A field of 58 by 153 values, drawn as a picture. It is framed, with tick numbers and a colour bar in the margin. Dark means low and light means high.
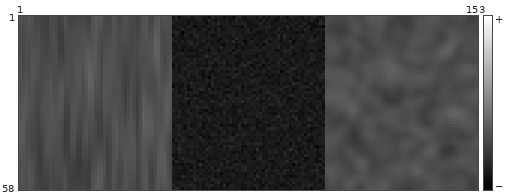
It is made of 1 by 3 panels. Panel 1,1: low, streaked downward, faint in contrast. Panel 1,2: very low, fine-grained, faint in contrast. Panel 1,3: low, blotchy, faint in contrast.
